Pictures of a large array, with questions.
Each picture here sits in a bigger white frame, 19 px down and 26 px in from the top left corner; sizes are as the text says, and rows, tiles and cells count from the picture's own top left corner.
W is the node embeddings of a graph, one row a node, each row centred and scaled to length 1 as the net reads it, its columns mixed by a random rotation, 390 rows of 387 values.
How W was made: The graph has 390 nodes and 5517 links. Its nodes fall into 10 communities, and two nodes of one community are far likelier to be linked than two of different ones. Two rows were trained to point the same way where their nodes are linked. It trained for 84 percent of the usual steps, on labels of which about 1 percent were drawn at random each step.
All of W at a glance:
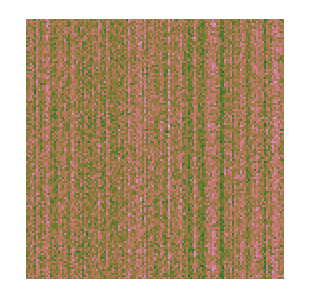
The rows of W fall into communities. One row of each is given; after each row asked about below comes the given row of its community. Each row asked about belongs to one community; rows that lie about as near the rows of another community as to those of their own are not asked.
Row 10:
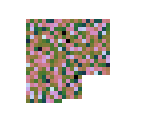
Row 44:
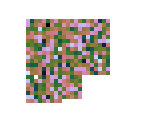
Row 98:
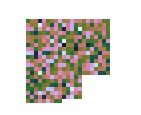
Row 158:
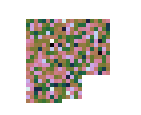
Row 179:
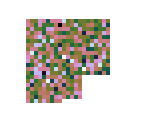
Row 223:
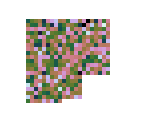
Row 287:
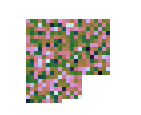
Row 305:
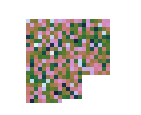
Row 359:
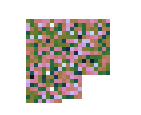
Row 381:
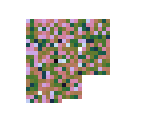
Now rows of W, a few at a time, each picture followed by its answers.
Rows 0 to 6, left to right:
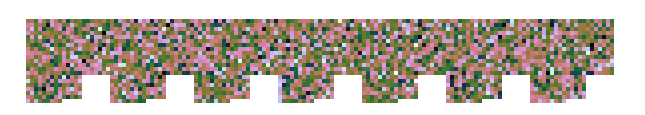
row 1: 158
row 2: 179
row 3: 381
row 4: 98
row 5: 223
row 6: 179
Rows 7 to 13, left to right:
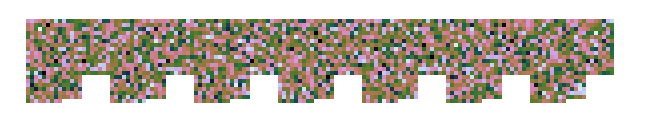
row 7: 223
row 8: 359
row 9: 359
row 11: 179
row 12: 305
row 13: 359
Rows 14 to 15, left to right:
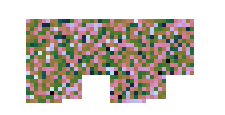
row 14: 44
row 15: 223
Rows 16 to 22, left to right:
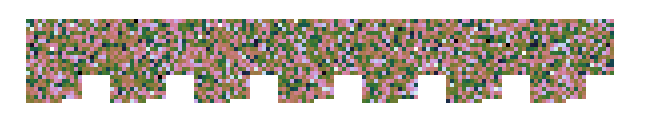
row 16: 98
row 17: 158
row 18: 10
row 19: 98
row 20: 287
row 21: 98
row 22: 10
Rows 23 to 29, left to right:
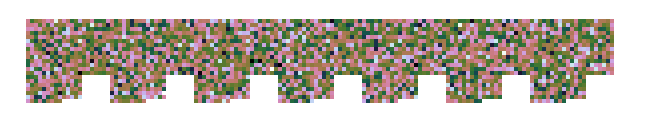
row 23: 381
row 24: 179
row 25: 381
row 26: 179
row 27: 10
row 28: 359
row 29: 223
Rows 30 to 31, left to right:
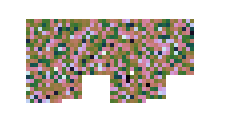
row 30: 44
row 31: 359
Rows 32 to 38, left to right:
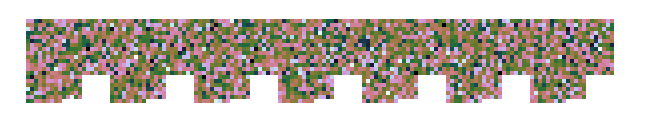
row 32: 10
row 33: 98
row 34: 223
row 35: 305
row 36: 10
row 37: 381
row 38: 98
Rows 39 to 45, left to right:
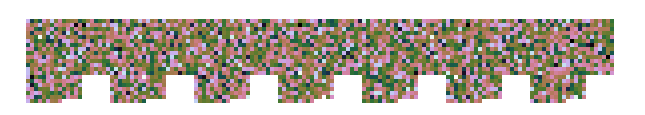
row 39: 305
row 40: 287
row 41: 381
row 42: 179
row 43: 98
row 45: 10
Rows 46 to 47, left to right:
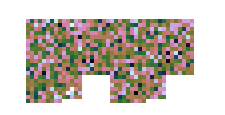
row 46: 381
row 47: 305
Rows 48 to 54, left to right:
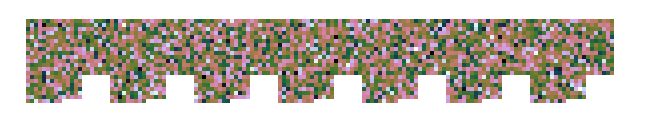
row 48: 179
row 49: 359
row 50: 381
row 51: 305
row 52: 179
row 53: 223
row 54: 359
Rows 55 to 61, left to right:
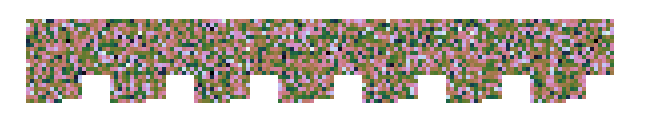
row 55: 98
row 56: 44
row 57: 381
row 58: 305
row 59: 305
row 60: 287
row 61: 305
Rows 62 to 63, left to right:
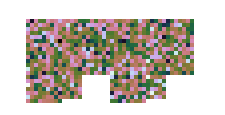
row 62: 305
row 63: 223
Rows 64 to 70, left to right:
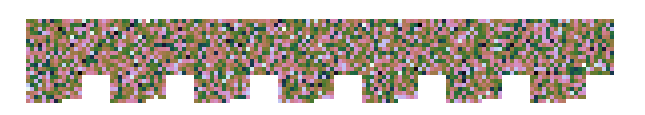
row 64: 359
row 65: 158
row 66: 287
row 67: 158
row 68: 179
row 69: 179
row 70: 287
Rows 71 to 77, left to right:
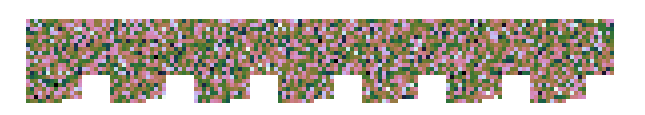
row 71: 98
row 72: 381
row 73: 287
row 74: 98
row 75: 287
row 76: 223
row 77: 158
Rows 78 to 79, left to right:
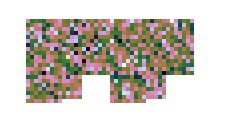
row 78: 305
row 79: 381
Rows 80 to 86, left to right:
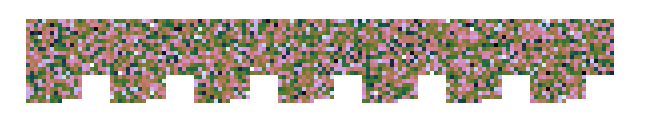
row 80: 287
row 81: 287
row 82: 179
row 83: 179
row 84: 305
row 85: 305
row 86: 381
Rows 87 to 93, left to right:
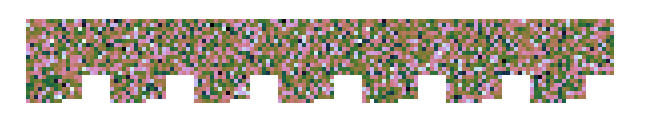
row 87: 98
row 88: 10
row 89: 359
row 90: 98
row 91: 44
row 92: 223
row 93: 223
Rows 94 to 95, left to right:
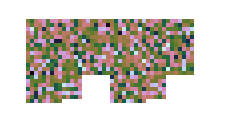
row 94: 287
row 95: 287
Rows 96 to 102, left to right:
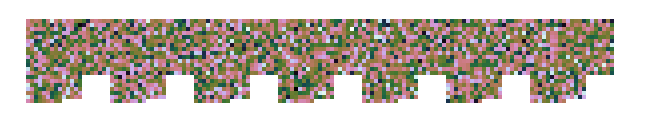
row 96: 223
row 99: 223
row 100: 179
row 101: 158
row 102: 179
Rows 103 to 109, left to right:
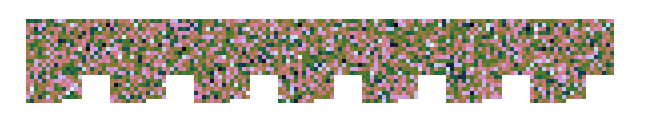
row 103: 287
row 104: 381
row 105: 359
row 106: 44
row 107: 179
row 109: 10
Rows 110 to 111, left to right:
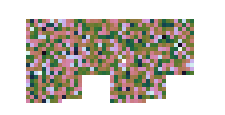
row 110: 305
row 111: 223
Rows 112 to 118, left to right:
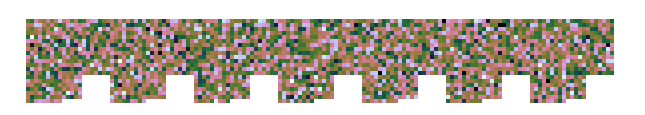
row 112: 287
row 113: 305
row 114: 158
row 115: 223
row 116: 179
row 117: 223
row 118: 287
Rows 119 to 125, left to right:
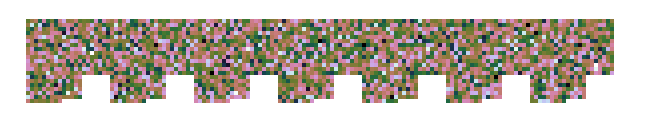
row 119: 359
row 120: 287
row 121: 381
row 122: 98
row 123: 10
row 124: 158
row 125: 158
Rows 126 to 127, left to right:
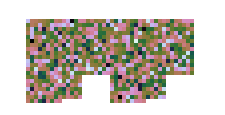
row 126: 10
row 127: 98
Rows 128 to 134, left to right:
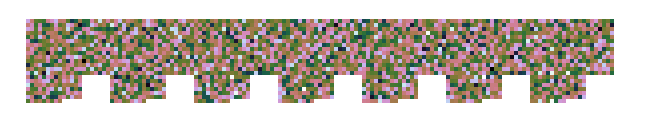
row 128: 223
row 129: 359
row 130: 44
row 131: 158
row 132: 359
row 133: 10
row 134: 179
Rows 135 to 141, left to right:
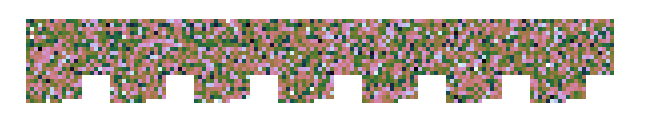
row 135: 10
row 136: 158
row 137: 179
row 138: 44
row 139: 98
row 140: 44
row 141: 98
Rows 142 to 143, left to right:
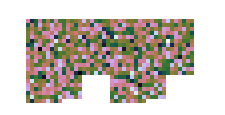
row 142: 10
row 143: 10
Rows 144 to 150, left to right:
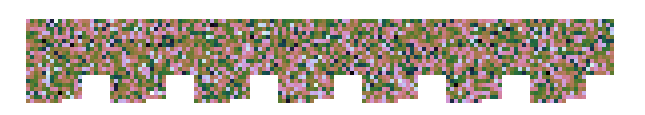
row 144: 381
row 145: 10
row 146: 44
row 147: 10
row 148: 287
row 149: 287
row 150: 179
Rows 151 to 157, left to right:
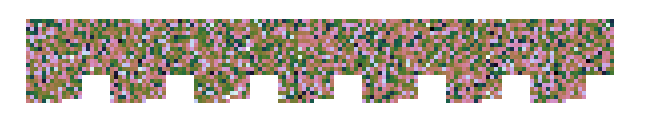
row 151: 179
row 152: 381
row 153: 381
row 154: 44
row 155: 381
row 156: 158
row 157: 179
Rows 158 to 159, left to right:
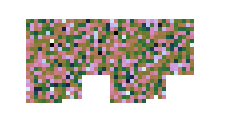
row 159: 179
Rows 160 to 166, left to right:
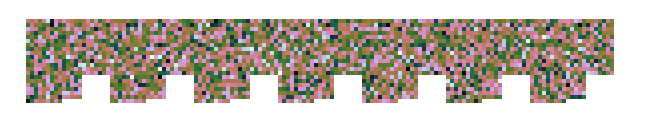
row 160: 158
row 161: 158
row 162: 179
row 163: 223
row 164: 10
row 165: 287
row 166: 359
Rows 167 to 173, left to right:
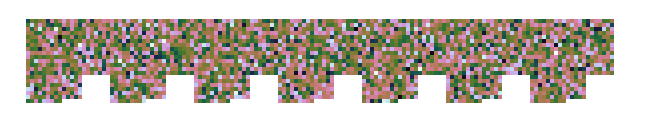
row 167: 287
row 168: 381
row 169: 179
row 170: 381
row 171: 98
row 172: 359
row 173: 287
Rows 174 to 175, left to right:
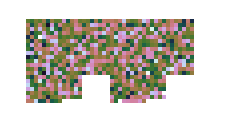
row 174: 44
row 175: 179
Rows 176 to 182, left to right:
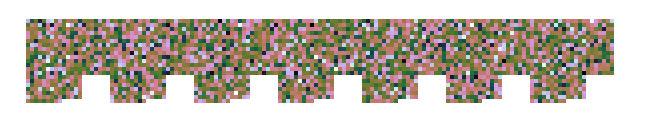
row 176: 305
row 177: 287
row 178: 381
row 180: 98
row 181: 359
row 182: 381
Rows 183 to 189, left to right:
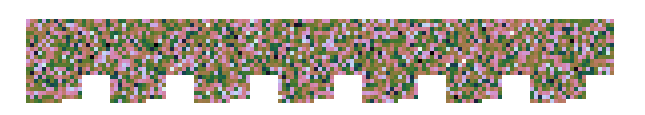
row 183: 98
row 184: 287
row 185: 359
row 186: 44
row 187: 305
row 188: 98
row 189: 98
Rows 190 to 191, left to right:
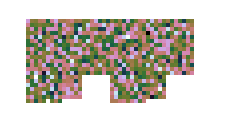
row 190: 179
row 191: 359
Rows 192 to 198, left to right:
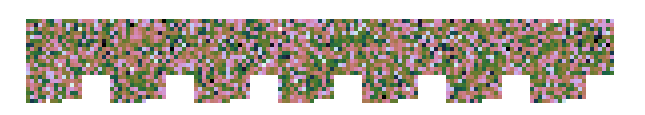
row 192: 10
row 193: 305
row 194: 287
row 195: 305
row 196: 98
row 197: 158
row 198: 305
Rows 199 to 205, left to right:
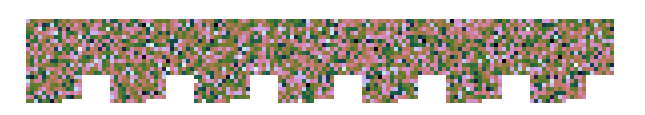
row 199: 44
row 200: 179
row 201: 44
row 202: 158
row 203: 10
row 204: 305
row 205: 44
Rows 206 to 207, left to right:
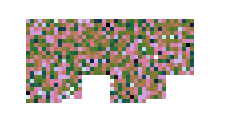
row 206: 381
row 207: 44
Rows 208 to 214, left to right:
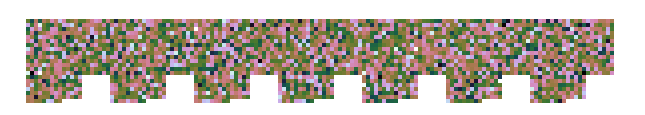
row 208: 98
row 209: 287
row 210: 158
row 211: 287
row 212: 44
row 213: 98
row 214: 158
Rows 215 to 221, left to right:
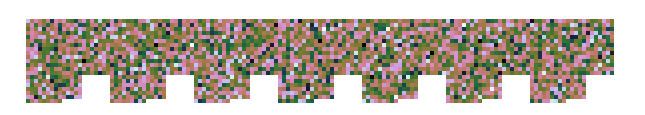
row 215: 223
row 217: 10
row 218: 98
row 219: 10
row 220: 381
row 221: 98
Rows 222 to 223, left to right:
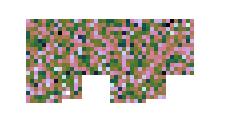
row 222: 44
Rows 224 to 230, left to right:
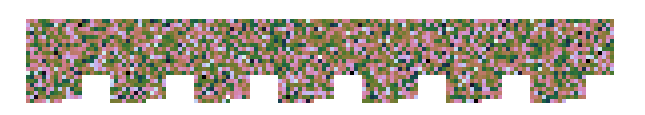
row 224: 223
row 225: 223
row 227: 158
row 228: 158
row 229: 158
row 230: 305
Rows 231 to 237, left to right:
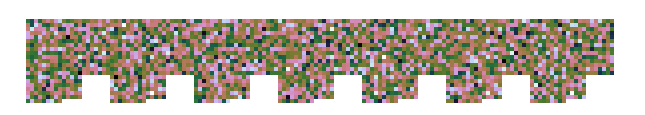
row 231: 98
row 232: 359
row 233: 158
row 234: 98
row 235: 44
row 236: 359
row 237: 287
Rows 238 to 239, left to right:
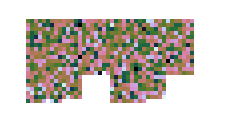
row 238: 158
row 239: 359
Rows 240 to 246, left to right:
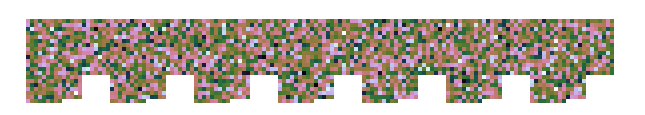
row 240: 98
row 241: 179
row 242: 98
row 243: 359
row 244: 179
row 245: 223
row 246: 98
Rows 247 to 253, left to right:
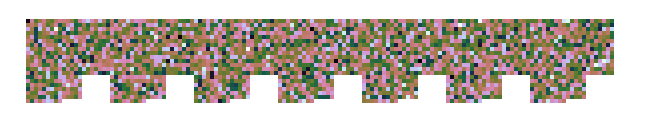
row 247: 287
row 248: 305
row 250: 359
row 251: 359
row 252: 359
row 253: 287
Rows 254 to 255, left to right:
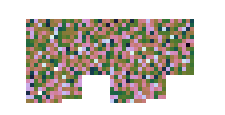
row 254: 44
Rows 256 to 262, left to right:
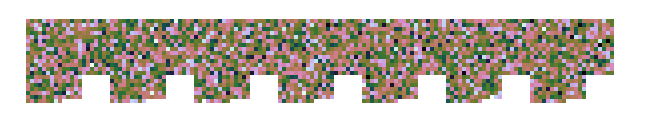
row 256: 381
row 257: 223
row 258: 158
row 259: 10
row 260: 305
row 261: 179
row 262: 223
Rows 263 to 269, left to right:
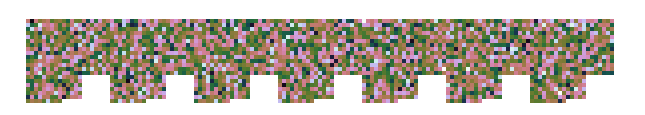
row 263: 98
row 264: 179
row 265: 223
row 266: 359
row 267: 223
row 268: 305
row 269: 98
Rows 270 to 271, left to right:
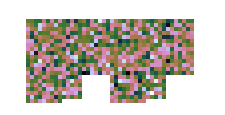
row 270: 223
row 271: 223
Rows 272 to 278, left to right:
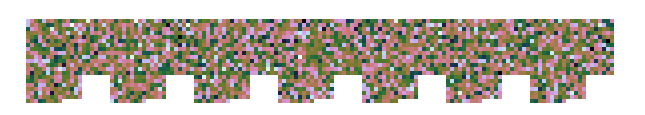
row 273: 305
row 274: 44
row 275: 381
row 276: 44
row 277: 381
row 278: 158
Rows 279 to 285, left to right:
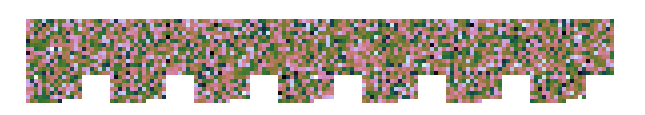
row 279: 44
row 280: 305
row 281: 305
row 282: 223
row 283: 223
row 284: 305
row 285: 223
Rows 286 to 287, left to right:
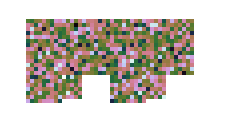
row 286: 10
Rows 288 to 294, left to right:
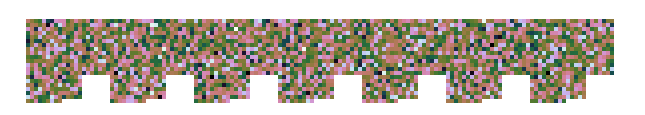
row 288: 44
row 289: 287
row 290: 381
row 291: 44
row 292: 359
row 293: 287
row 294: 44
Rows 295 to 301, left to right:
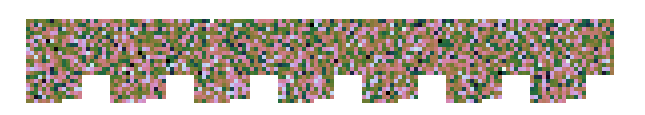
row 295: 359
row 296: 179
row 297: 287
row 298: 179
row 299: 223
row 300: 98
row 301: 223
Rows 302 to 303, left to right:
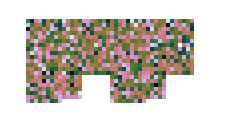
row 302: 179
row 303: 158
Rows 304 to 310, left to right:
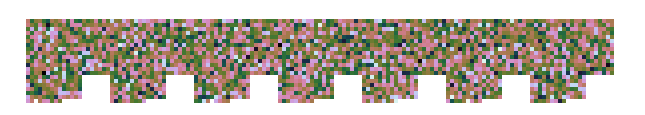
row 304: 179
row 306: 158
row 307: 305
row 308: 179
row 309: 10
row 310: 287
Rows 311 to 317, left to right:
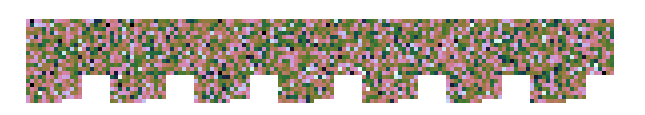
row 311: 381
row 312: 44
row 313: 359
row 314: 10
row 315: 287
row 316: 381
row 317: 359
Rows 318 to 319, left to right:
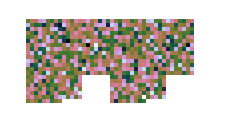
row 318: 179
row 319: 10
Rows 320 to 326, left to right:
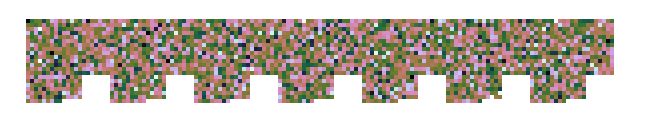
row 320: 223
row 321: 359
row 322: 359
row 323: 305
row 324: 359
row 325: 179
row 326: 223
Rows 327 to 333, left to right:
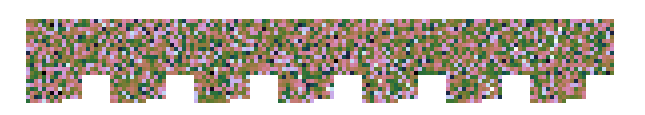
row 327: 223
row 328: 359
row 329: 381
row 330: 359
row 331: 381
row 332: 223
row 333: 44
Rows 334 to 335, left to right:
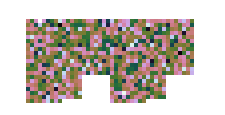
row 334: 179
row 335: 98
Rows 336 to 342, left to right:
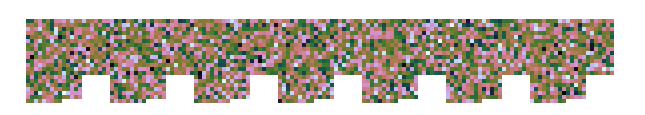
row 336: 158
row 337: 381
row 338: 287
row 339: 287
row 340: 44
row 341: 287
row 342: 10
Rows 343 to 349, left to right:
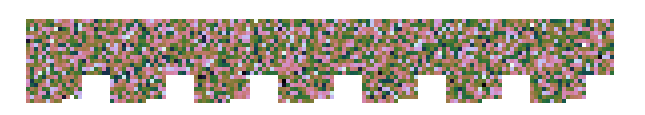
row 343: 179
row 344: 359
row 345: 381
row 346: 179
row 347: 98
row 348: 98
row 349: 98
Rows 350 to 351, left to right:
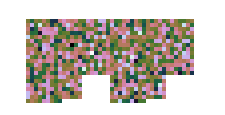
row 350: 287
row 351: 44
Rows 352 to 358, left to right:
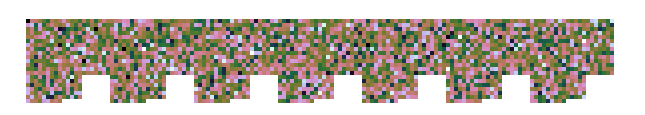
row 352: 359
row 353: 10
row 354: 359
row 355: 10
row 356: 98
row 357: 158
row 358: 381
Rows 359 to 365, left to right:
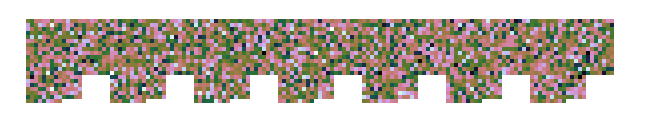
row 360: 44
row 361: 98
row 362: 98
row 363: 223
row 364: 359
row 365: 158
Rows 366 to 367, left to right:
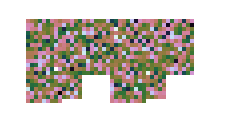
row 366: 10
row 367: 158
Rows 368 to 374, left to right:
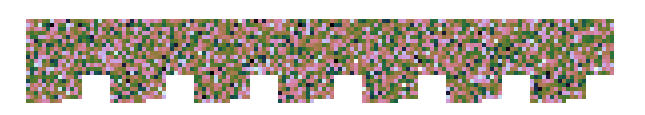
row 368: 223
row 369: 179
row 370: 359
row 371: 223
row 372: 359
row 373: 10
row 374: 223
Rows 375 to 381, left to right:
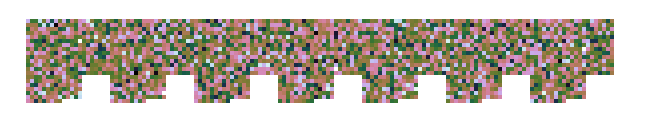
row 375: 381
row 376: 359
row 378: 359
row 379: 287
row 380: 158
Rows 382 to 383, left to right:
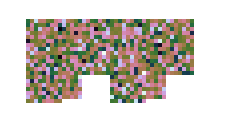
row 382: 179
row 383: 287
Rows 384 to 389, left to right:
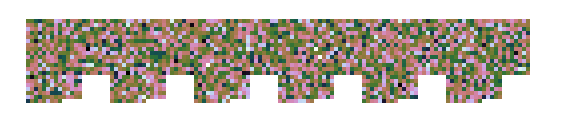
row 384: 223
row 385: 381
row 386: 381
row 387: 158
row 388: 359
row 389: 98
